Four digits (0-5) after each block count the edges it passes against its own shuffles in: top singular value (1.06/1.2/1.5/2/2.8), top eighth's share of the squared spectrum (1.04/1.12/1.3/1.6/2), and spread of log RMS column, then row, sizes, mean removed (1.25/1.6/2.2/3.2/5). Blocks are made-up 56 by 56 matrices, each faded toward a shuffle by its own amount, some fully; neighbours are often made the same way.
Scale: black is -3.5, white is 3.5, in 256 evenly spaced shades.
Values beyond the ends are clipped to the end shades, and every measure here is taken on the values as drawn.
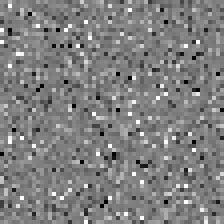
0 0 0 0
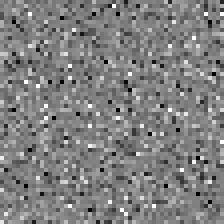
0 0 0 0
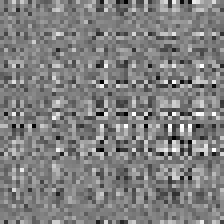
5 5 3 4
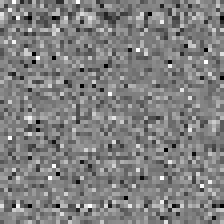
3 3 1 1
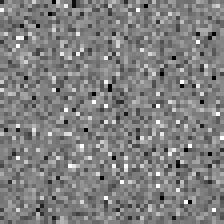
1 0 0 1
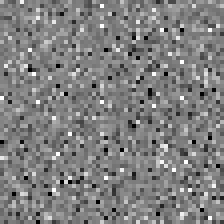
0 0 0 0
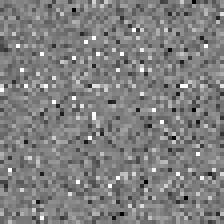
2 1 0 0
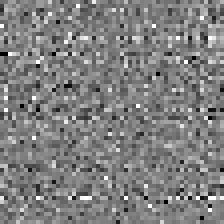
4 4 1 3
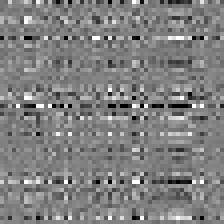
5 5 3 4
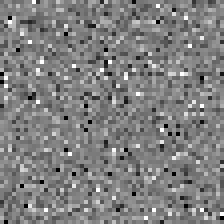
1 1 0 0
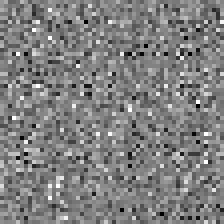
3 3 1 2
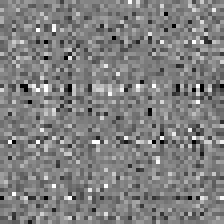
4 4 2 2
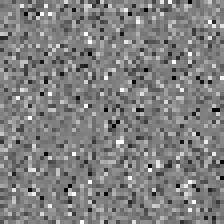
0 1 0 0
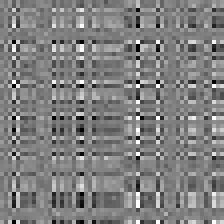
5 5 4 4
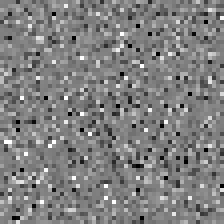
0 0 0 0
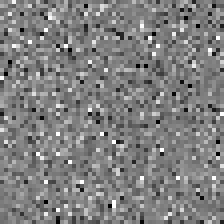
1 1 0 0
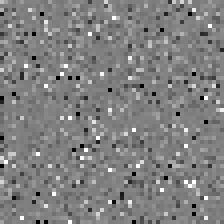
2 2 0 0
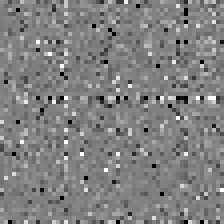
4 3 1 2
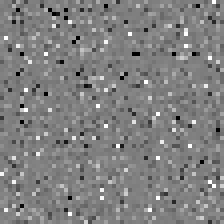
1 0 0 0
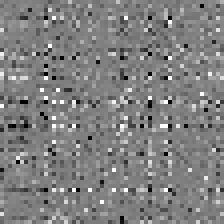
4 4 2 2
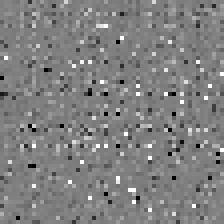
3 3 1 1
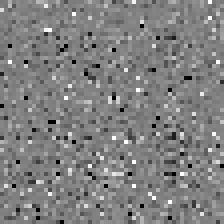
3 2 0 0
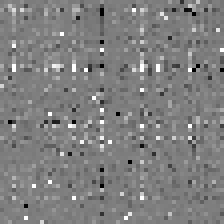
4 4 2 2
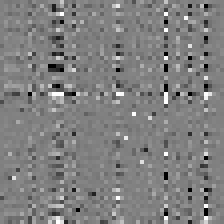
4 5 3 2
